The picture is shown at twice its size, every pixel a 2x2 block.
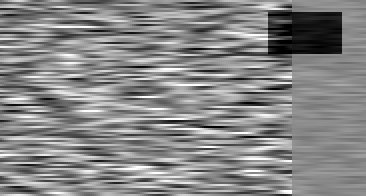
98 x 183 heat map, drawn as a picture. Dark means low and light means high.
An odd patch, lower than its surroundings, sits in the top right. The halves do not mirror each other. A vertical seam about 80% of the way across splits the table, and the right part is calmer. The top right is the ninth with the lowest average. The grain runs across in streaks.
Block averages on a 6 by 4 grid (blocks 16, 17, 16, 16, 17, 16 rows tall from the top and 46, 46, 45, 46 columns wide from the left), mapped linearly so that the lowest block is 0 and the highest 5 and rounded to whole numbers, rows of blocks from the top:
4 4 4 1 / 4 4 4 0 / 4 4 4 4 / 4 5 4 4 / 4 4 5 4 / 4 5 4 4
